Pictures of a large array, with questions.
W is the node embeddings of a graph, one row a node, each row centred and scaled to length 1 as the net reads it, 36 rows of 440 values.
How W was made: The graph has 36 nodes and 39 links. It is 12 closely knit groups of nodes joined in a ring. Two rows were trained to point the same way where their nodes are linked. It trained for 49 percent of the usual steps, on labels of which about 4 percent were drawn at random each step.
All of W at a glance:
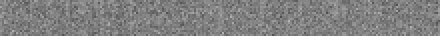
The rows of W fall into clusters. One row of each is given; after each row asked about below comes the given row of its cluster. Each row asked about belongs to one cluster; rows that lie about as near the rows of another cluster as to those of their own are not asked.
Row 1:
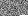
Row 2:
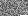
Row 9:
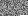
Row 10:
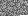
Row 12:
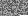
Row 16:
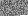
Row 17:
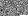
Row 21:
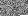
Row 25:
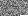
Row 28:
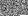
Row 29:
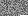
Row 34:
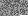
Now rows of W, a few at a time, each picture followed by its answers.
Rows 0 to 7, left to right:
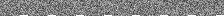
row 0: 10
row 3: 21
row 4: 12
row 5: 2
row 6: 1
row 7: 25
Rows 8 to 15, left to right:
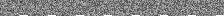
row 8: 12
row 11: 17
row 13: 28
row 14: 34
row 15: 16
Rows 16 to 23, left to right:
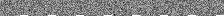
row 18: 29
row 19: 10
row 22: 1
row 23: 21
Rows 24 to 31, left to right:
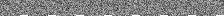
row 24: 9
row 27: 34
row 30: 25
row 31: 2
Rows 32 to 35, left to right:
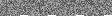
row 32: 29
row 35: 9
